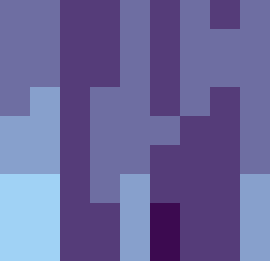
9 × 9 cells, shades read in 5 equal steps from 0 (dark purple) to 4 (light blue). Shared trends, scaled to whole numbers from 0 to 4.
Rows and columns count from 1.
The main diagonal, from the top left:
2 2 1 2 2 1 1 1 3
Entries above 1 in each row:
5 6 6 6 6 5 5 4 4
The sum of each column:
26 27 9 13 21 8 13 11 21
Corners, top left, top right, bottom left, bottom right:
2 2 4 3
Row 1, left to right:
2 2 1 1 2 1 2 1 2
